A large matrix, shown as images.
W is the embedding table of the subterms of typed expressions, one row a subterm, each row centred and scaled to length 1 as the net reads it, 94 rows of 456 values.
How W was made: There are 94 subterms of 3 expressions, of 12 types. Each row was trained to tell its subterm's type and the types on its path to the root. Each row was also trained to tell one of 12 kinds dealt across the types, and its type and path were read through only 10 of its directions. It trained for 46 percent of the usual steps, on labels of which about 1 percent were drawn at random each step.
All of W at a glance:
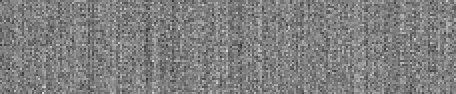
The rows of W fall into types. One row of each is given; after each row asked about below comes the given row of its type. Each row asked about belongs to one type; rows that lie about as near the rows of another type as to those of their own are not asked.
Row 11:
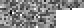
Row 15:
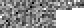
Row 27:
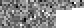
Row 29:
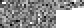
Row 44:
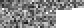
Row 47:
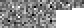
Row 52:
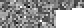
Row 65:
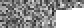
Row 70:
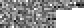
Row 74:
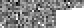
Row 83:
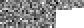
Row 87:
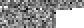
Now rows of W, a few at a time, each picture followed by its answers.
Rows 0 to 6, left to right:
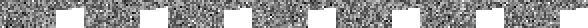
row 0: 47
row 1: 27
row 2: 83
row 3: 52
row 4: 27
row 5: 15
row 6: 83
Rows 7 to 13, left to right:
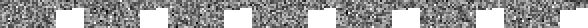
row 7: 29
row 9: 29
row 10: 29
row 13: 74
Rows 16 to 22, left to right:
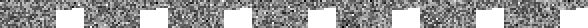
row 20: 47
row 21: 65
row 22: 29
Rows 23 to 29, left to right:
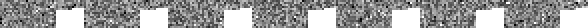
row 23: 74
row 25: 83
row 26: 44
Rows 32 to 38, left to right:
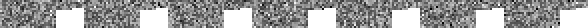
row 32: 15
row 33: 83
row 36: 65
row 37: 47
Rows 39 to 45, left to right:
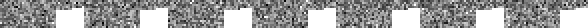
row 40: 87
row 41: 11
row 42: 27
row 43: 87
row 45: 44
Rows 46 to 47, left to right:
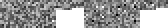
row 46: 83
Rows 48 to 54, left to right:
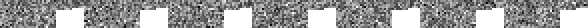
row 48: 44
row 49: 15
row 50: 70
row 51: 29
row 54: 44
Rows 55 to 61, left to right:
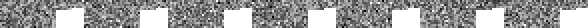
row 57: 70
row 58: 29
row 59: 70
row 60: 44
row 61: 65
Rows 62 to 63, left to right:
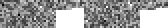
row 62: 65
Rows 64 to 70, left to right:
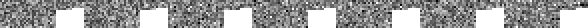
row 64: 65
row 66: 11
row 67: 47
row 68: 11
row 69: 65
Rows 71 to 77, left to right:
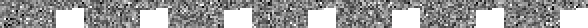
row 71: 87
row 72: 74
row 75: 27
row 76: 11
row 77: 52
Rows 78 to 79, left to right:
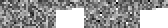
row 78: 27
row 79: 52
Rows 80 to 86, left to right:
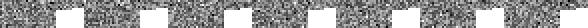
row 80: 70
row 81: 83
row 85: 27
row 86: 65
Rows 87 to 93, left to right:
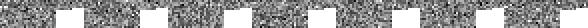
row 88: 29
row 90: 83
